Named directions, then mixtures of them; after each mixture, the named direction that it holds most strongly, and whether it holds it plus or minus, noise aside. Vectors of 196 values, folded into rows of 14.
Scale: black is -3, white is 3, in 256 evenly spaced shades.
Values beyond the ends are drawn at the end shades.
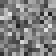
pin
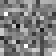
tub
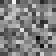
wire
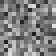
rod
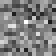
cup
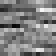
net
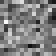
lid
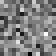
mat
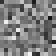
mat, minus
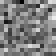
lid, minus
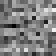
cup, minus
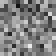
pin, minus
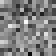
cup, plus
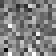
rod, plus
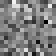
cup, minus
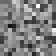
cup, minus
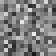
rod, minus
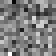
cup, plus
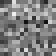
cup, minus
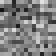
wire, minus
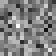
pin, minus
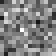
tub, plus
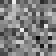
wire, plus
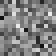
wire, plus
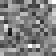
lid, minus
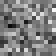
cup, minus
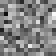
lid, minus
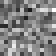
rod, plus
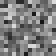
lid, minus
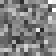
lid, minus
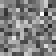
pin, minus
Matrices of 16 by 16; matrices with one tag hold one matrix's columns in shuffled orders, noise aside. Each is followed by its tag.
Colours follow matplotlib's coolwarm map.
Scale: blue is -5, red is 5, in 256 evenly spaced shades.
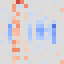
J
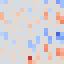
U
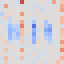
J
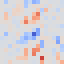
U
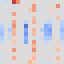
J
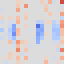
J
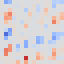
U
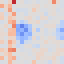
J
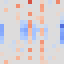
J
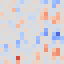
U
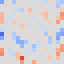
U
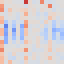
J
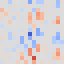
U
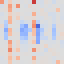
J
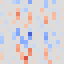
U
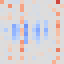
J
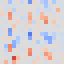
U
